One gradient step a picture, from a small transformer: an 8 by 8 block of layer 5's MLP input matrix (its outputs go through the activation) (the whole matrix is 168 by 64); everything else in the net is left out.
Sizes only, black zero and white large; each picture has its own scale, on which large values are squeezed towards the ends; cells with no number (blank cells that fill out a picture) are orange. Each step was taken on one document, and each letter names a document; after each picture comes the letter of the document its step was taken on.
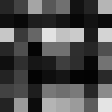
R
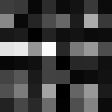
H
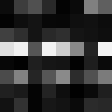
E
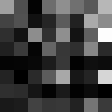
E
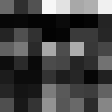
R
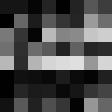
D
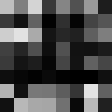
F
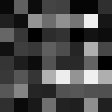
H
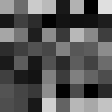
R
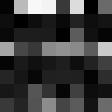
R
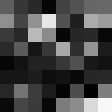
D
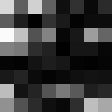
F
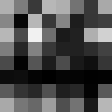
F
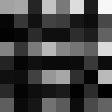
E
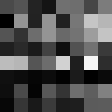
D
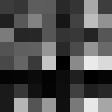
D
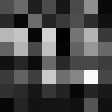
H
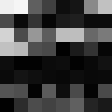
F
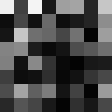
F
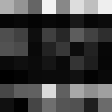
R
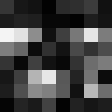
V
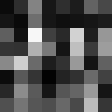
D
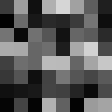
E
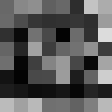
E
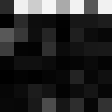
R
